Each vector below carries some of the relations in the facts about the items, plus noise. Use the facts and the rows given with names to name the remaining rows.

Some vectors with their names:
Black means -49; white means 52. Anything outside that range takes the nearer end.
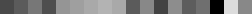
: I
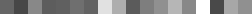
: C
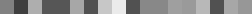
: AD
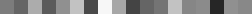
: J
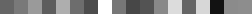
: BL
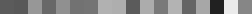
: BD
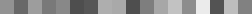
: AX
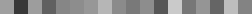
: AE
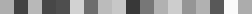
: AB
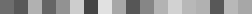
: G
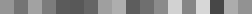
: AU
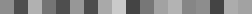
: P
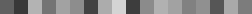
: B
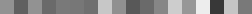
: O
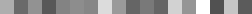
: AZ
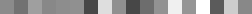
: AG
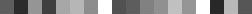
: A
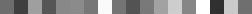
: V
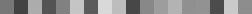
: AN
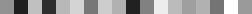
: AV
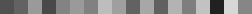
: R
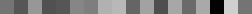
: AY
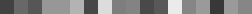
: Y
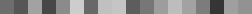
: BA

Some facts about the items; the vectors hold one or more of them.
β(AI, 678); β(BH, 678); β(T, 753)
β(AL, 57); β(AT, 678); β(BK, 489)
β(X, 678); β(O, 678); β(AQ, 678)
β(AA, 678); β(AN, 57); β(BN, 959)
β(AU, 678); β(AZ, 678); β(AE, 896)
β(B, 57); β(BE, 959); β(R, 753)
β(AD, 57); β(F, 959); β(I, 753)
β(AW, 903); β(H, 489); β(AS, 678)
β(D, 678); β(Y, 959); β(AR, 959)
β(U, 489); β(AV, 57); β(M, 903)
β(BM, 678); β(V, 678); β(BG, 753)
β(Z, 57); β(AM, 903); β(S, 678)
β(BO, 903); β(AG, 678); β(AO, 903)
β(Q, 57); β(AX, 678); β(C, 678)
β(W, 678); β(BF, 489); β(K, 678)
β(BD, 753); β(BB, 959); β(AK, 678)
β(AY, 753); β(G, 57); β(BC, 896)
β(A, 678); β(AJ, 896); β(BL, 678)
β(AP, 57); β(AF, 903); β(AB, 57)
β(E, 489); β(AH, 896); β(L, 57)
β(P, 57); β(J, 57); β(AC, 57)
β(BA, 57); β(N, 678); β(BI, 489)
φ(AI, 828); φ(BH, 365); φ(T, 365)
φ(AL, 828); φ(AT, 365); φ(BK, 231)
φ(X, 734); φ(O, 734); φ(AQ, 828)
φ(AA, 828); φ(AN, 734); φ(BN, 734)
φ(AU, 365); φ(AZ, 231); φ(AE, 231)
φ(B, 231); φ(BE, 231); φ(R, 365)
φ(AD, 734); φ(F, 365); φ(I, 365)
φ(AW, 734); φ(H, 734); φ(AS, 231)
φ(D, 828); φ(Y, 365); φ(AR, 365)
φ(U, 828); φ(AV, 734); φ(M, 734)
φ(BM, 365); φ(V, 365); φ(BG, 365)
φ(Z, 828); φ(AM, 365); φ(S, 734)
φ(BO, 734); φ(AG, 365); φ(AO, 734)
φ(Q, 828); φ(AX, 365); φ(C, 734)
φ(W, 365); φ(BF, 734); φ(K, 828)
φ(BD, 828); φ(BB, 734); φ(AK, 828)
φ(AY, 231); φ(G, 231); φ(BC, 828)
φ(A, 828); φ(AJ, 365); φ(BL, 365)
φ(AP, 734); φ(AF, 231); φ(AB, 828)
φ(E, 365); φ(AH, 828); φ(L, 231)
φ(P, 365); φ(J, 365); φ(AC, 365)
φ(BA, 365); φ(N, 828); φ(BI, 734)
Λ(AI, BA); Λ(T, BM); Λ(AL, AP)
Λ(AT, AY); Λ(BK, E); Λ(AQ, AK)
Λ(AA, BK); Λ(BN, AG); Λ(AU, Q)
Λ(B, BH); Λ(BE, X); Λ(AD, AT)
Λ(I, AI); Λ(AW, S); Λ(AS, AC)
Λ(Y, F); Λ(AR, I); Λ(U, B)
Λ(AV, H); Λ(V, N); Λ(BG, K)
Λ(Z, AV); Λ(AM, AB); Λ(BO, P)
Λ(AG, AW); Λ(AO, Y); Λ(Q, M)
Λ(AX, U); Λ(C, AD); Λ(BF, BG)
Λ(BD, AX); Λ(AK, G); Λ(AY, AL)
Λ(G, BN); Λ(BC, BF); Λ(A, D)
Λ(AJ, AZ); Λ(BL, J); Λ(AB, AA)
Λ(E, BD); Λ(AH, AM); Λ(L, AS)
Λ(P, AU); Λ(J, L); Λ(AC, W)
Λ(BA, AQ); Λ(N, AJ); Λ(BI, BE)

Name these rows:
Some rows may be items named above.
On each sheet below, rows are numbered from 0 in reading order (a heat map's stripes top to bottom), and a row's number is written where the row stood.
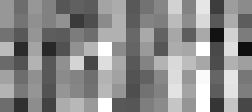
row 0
AU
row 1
BH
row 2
AY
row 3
BM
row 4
G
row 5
K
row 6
K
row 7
A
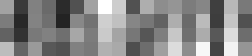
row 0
BI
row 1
BE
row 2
BB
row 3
AA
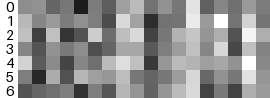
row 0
M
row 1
S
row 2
AB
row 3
AX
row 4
H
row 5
BC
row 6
BO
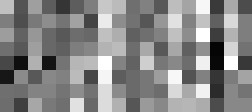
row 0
X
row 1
BN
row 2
AT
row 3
AY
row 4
T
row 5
AO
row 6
AS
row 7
AC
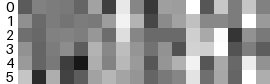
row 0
AW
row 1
BF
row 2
AS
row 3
W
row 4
AM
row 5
AH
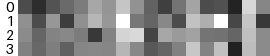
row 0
AR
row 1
D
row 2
U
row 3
AI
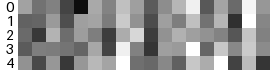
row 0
AM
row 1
BG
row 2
B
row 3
AW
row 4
D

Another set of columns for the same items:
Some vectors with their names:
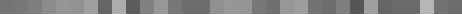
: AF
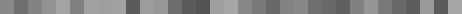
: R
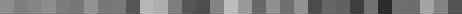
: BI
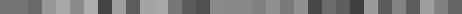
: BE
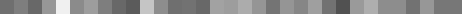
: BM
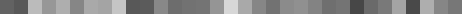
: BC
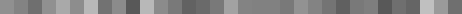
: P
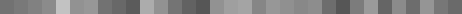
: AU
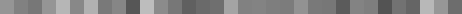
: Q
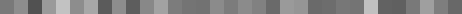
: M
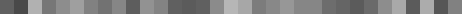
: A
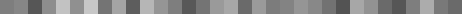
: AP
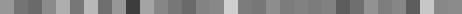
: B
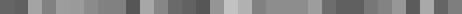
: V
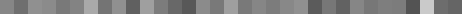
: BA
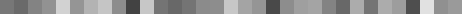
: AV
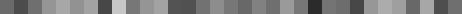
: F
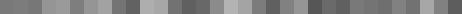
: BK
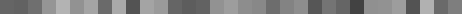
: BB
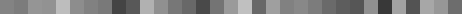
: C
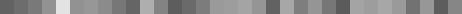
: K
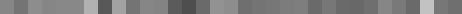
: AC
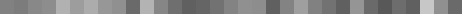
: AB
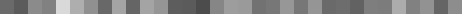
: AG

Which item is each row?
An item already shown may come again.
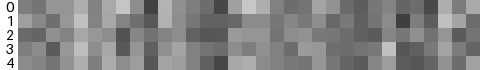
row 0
T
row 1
AD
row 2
AS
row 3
M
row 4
AY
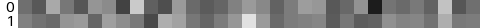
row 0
AO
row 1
U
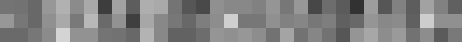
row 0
BE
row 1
B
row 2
AZ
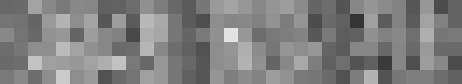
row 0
AI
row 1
BE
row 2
U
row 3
AA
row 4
AH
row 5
X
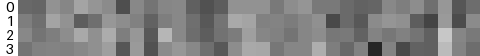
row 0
AS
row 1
I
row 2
AN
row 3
BO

